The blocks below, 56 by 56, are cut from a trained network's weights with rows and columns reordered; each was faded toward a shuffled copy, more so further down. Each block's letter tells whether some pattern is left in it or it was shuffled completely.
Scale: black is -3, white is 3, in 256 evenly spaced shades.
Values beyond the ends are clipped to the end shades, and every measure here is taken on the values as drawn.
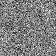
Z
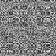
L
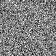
Z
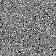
Z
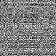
L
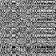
L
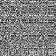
L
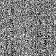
L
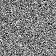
Z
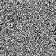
L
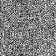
L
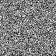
Z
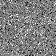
Z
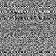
L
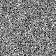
Z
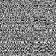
L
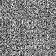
L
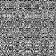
L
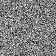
Z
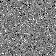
Z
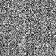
L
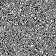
Z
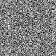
L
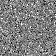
Z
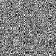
L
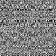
L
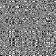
L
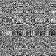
L
